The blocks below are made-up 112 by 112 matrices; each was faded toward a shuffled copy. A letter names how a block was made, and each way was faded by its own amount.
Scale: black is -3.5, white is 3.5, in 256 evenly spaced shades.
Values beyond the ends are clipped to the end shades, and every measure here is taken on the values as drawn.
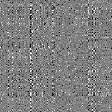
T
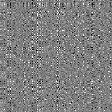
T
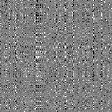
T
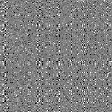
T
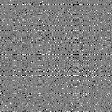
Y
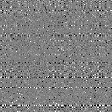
Y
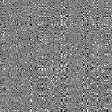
T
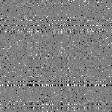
Y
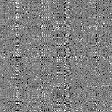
T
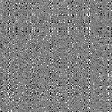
T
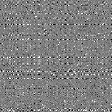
Y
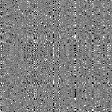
T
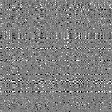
Y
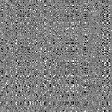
T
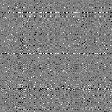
Y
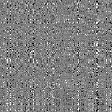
T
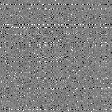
Y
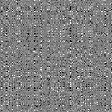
T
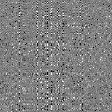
T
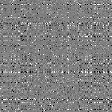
Y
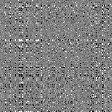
T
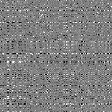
Y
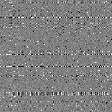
Y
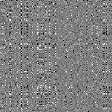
T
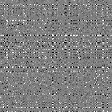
Y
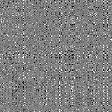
T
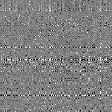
Y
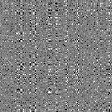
T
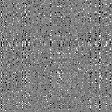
T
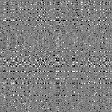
Y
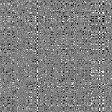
T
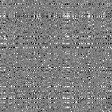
Y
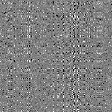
T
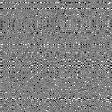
Y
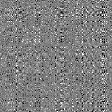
T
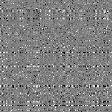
Y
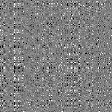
T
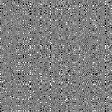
T
